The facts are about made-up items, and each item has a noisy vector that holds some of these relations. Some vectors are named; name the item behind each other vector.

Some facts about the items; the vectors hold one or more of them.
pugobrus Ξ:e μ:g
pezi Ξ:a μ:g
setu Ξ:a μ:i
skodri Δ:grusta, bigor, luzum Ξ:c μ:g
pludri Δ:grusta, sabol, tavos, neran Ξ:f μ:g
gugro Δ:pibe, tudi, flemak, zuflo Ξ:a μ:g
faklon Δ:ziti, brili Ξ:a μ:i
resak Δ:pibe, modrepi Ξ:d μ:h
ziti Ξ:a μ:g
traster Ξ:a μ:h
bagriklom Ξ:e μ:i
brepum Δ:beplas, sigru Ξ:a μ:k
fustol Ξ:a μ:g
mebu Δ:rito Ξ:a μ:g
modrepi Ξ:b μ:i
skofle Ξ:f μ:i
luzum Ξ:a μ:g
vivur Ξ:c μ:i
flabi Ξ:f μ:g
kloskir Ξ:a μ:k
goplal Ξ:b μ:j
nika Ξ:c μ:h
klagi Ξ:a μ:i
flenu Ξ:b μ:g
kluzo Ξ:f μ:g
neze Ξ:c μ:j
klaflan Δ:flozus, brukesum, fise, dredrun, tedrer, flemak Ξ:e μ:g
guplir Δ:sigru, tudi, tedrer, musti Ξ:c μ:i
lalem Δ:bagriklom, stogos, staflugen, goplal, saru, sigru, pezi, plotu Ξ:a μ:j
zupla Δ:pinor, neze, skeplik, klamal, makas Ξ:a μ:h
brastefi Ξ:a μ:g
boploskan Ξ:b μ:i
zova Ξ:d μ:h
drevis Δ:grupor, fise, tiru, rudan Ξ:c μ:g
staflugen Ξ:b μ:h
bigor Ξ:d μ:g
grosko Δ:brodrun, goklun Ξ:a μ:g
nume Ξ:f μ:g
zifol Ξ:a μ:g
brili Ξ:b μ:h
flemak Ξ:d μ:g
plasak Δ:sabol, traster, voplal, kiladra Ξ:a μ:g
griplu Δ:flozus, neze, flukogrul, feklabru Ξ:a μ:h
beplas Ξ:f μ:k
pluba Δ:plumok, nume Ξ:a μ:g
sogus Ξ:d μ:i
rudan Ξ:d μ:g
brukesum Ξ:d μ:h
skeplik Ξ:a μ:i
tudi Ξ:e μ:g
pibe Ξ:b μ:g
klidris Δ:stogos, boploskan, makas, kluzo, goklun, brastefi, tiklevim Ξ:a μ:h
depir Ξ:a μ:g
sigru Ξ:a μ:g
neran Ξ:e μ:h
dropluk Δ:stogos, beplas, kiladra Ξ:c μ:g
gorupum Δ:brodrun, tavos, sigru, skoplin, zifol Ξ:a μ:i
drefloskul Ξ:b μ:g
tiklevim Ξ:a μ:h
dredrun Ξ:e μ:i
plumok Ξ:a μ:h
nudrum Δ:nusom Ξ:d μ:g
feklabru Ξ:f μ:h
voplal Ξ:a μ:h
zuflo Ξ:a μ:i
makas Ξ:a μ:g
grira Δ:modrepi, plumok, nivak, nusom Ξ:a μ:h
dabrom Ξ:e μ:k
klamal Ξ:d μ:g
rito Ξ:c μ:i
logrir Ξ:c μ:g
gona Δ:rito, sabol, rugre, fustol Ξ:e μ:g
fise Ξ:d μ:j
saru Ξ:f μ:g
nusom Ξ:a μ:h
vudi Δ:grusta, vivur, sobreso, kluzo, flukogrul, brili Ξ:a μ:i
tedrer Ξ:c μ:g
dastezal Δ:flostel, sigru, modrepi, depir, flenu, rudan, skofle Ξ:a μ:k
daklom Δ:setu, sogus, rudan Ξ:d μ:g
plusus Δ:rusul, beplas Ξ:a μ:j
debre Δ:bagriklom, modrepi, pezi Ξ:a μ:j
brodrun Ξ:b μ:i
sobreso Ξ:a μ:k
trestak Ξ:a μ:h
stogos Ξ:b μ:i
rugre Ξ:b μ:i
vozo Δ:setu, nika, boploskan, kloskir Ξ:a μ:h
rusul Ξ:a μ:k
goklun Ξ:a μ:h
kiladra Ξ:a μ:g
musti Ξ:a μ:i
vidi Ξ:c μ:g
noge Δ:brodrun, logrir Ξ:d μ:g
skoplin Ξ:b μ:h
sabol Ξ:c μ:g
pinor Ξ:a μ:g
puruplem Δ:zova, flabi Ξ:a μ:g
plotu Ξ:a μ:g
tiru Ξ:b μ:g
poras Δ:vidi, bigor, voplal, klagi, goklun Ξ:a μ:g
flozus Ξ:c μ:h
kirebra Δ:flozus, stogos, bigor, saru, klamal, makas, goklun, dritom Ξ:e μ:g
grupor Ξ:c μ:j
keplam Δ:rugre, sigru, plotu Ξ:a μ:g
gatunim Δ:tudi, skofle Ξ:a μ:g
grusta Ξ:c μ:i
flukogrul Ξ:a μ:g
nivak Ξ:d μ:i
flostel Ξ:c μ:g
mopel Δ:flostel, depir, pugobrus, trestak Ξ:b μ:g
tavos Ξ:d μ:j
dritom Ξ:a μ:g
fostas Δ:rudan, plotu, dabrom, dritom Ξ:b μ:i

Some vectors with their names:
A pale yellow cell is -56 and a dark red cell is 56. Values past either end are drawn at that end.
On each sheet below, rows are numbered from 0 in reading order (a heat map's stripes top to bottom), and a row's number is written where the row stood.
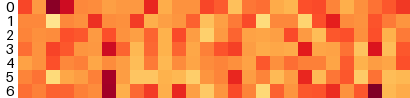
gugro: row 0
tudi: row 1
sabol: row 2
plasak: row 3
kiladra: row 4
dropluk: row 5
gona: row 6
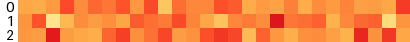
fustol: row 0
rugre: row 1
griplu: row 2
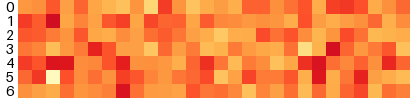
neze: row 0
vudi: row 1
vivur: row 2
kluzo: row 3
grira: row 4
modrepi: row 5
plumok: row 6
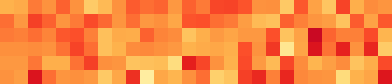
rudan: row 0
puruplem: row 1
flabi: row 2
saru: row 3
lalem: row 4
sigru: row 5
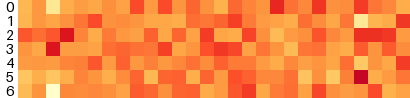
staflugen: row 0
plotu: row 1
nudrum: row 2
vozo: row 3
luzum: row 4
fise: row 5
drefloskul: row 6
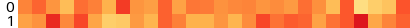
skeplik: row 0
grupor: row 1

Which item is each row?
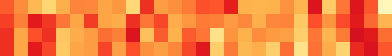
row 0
kirebra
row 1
skodri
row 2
noge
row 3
grosko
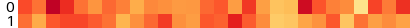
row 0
pluba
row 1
drevis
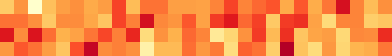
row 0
goplal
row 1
fostas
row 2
gorupum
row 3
brepum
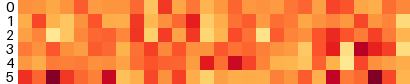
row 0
nika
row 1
dabrom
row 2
neran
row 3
klaflan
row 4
daklom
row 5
pludri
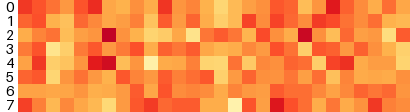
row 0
skofle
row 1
bagriklom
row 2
plusus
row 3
dredrun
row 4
beplas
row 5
nivak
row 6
zova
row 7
brodrun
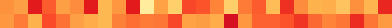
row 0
keplam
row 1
pibe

